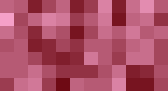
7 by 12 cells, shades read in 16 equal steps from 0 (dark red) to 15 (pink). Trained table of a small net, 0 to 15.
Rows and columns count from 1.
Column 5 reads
9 11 7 6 2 4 0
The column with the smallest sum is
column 6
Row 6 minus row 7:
3 -2 -1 2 4 -5 -4 -1 -2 1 2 1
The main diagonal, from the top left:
9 6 3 3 2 4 8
